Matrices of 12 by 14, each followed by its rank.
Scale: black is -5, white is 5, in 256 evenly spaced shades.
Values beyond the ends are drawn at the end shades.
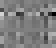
two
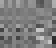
two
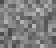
full rank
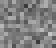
full rank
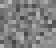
full rank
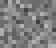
full rank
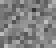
full rank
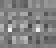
two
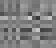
two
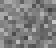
full rank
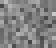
full rank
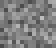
full rank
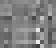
two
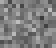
full rank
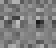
two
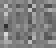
two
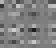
two
